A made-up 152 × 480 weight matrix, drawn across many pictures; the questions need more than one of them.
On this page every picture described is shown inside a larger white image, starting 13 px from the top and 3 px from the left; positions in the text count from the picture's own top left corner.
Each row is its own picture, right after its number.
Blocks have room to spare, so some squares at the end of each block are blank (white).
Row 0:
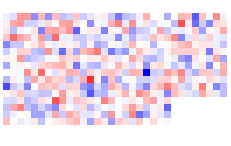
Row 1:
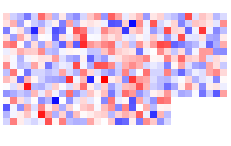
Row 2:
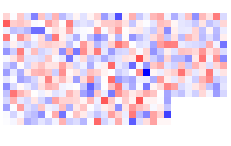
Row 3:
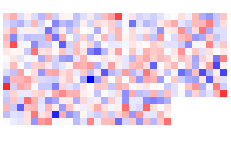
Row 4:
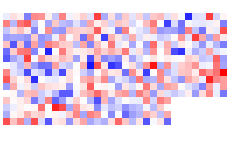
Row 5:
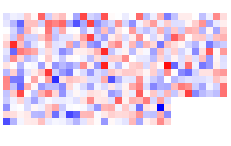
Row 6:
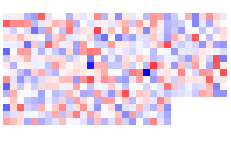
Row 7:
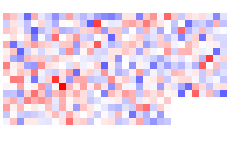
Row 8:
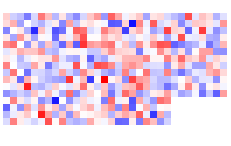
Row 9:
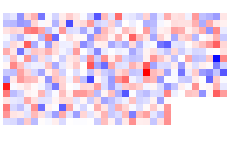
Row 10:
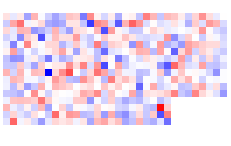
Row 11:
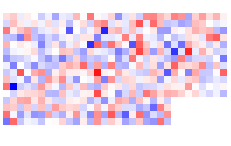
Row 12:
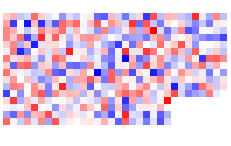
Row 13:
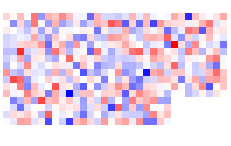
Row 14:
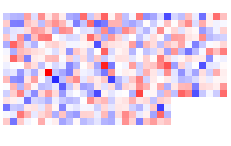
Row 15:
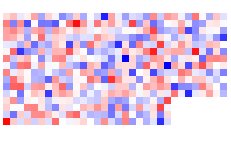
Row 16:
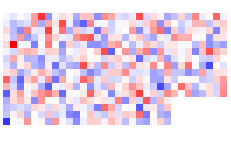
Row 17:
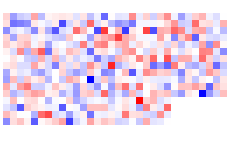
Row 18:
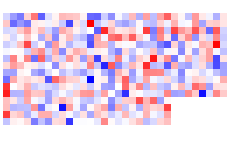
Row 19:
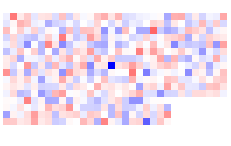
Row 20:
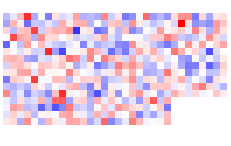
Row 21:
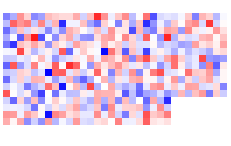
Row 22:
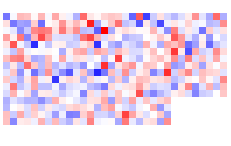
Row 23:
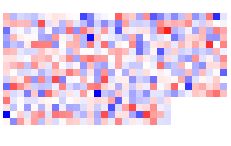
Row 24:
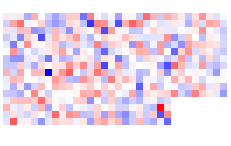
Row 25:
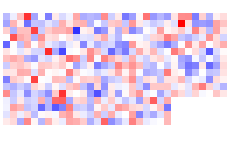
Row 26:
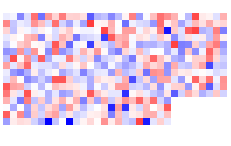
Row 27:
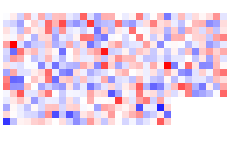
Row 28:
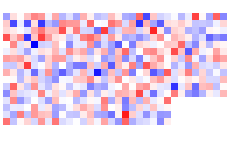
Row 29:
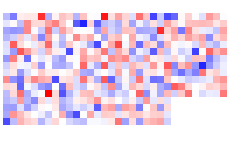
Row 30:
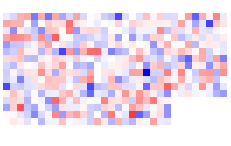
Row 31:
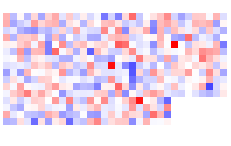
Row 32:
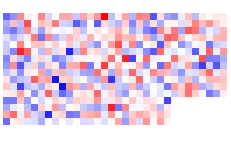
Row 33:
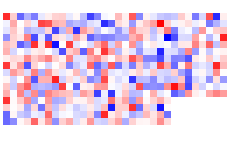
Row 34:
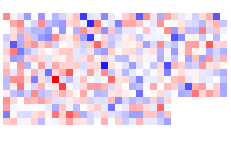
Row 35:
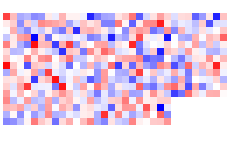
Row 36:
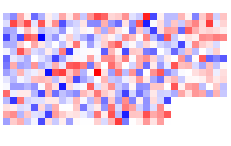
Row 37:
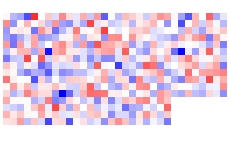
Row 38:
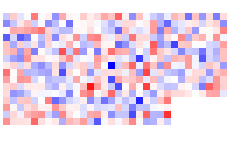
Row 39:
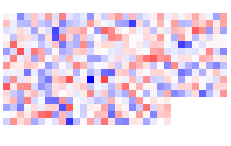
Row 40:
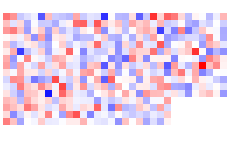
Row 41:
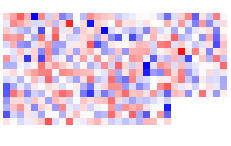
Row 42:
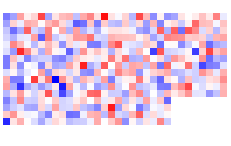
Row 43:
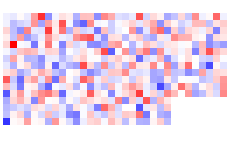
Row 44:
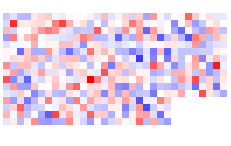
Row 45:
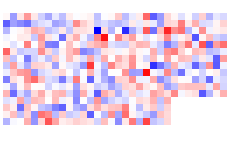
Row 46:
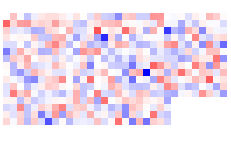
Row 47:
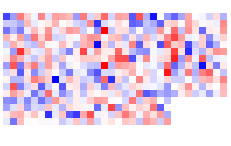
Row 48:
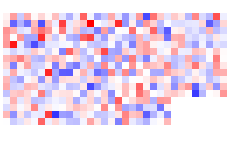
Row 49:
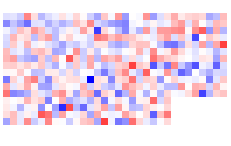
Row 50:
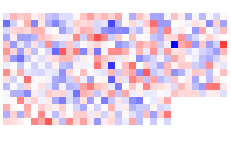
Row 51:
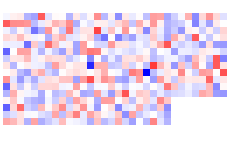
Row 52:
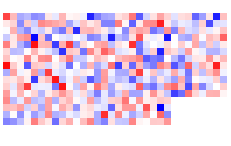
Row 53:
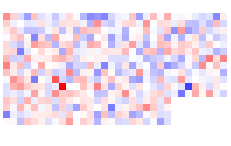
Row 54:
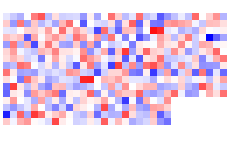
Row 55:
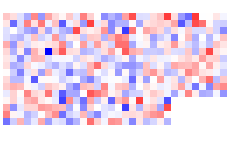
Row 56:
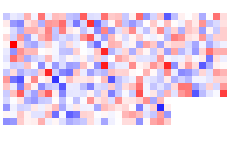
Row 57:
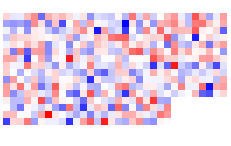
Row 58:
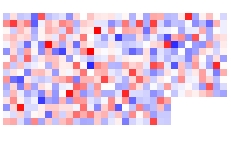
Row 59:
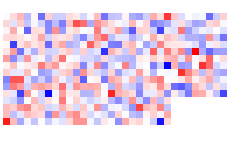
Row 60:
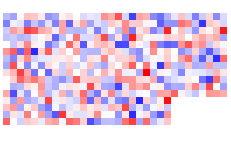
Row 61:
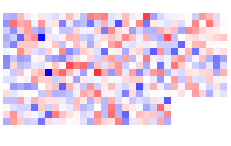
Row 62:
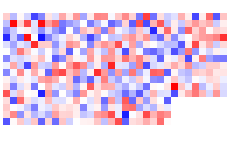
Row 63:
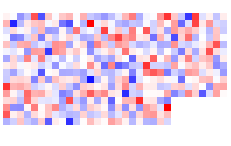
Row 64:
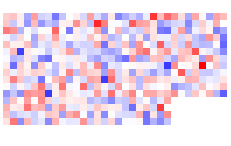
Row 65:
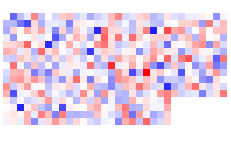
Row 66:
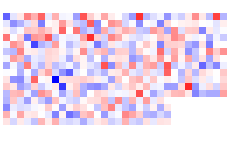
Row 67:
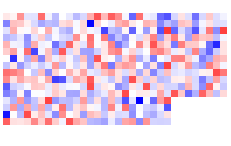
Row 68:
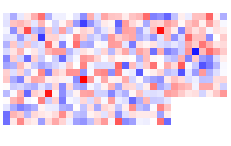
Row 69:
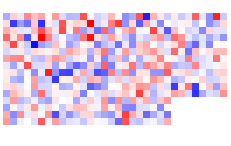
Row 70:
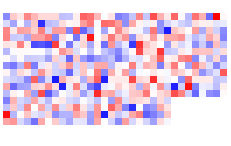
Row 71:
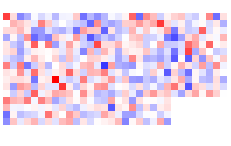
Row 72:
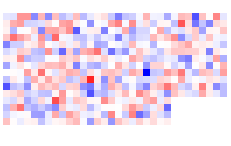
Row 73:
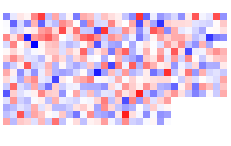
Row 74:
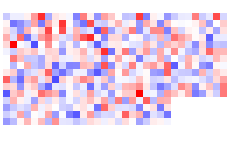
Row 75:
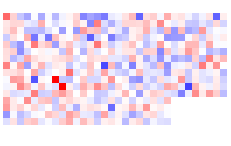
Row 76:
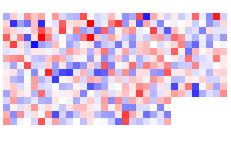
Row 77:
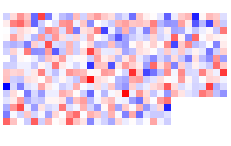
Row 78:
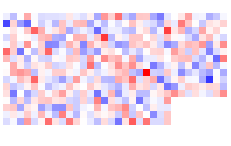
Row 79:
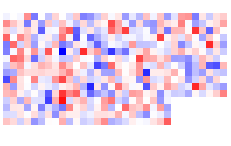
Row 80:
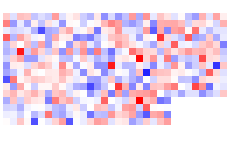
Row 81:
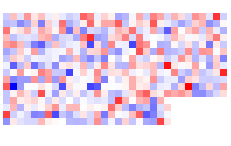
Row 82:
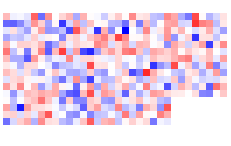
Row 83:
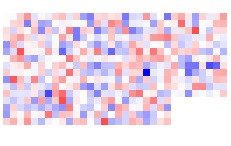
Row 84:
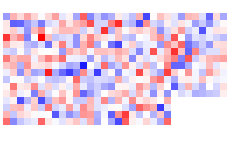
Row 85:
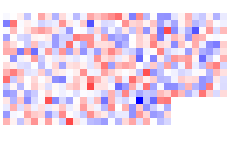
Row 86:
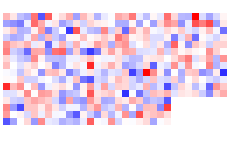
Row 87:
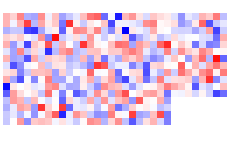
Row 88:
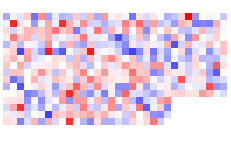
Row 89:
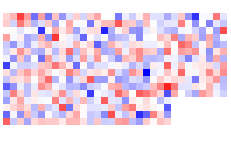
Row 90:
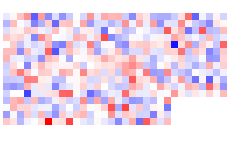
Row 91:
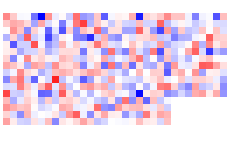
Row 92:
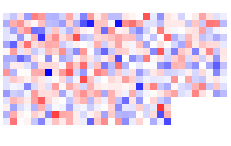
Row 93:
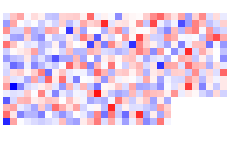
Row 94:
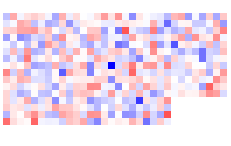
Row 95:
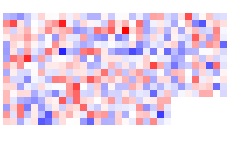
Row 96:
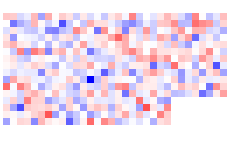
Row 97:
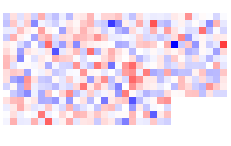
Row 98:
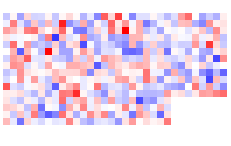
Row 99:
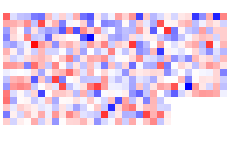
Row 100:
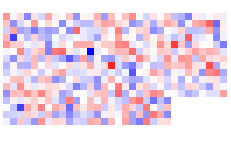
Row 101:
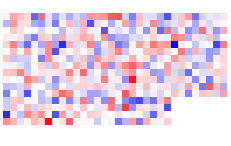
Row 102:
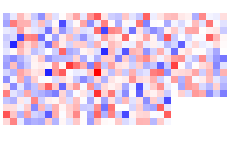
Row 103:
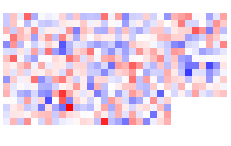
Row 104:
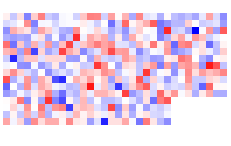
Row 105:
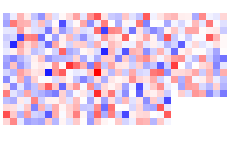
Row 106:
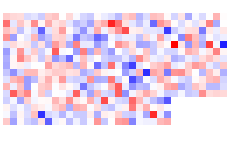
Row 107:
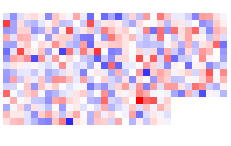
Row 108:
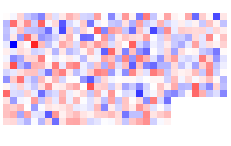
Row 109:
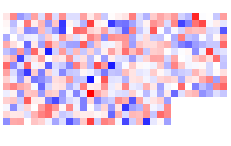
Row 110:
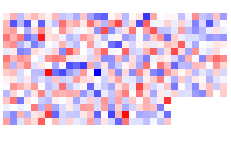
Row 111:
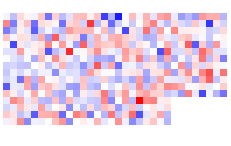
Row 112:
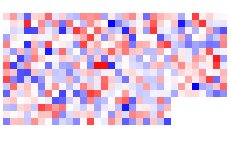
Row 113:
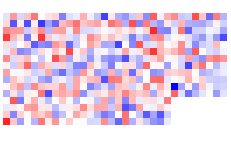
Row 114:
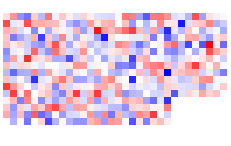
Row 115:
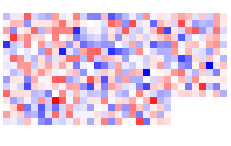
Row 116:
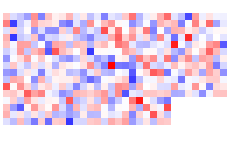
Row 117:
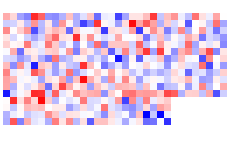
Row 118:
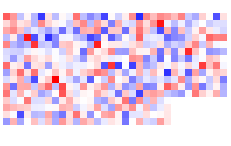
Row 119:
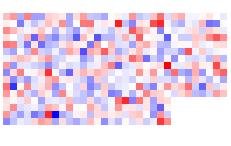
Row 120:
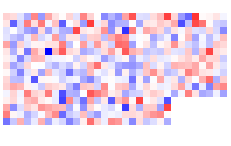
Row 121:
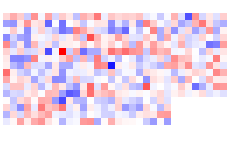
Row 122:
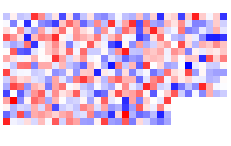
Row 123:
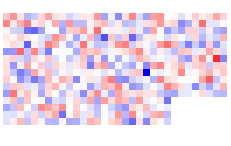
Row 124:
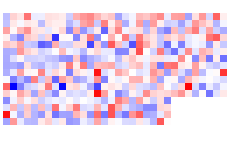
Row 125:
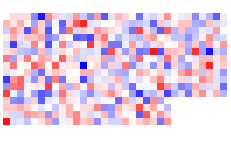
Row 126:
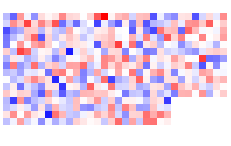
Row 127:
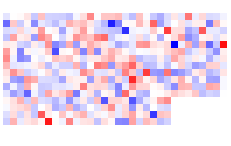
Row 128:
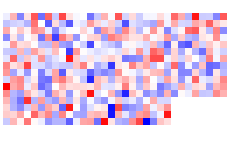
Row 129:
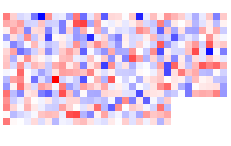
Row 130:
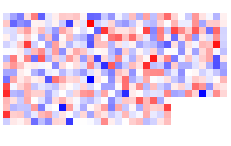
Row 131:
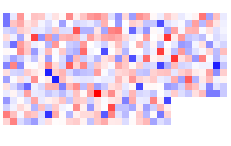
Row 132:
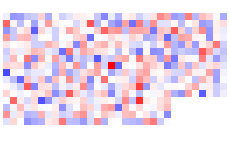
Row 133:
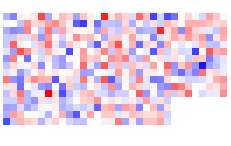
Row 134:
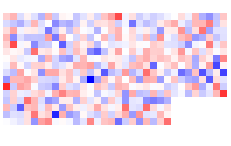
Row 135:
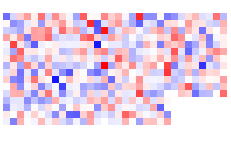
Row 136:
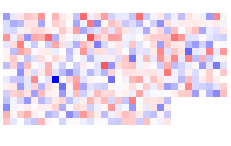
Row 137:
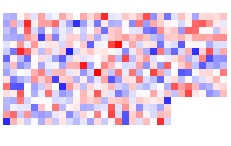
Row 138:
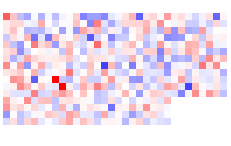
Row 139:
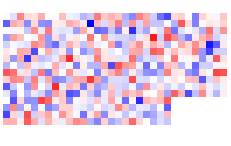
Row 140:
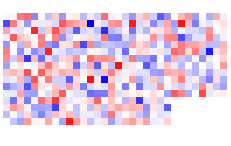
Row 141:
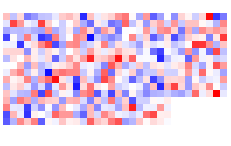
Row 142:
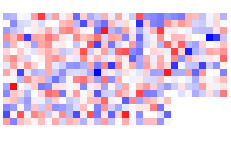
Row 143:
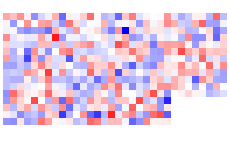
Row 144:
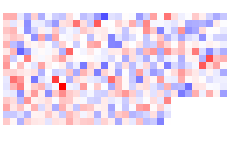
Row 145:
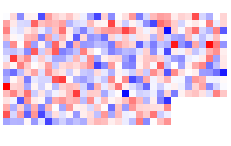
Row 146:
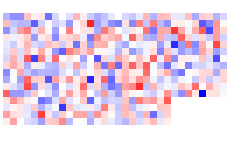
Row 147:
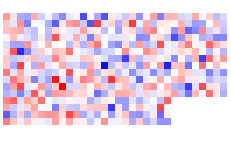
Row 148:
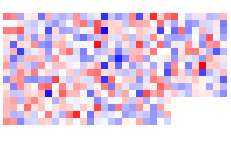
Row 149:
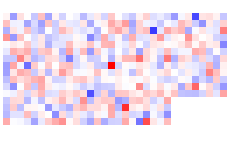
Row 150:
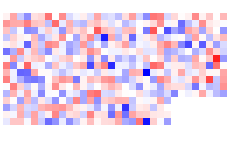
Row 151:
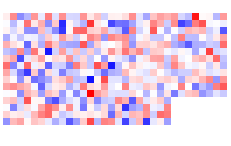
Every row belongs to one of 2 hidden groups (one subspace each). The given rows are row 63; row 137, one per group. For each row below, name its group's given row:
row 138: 137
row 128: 63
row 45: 63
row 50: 63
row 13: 63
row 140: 63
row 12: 137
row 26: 63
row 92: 137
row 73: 137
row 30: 63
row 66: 137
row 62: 137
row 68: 137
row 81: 137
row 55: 63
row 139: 63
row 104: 63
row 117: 137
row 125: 137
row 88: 63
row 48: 137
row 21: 137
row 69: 137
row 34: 137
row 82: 63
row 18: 63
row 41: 63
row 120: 63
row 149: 63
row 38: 63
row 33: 137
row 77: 63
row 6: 63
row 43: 137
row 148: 137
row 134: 63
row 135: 137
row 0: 63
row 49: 63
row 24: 137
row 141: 137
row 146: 63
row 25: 63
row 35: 137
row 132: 63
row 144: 137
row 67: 63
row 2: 63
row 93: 137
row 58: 63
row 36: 137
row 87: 63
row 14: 137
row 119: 137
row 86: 63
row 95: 63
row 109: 63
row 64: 137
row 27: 137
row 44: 63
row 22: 137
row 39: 63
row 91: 137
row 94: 63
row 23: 137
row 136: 137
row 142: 137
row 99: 137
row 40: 137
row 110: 137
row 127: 63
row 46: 63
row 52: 137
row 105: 137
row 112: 63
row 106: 63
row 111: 63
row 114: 63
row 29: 137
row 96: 63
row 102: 137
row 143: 63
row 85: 63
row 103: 63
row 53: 137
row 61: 137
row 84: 137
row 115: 63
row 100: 63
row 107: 63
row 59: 137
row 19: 63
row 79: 63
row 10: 137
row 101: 63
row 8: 63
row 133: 137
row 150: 63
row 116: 63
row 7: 137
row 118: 137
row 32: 137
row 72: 63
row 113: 137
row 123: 63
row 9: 63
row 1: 63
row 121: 63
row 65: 63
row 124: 137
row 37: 63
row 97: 63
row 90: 63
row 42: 137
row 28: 137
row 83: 63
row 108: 137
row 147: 137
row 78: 63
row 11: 137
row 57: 63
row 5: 137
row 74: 137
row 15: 137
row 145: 63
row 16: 137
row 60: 63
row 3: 63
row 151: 63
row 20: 63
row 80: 63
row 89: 63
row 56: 137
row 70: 137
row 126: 137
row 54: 137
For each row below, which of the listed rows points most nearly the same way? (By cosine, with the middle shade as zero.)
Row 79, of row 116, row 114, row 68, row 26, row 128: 26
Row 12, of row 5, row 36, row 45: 45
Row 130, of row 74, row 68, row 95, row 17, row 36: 17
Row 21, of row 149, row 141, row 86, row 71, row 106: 141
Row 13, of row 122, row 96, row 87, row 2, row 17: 96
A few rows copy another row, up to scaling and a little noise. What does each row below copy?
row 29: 133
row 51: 6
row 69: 76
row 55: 120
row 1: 8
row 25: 20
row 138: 75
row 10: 24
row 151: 109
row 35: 52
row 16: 43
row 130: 18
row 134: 3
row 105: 102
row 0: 72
